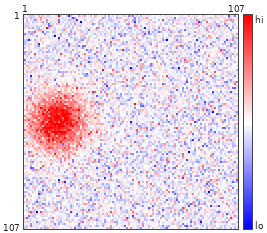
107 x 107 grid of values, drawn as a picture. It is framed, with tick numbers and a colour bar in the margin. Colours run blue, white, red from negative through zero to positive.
Odd rows or columns: none. Ninth with the highest average: middle left. Stripes: none. Average level on the scale: 50%. Bumps: one, in the middle left.
